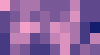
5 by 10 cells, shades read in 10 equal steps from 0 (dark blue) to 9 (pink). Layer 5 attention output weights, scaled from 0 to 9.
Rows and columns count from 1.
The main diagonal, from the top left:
9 4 9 3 2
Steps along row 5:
up down down same up up down up down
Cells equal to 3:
8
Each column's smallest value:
2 4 4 2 2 4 4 3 2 0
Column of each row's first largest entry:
1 8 3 7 7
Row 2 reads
3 4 6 4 5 4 5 8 3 3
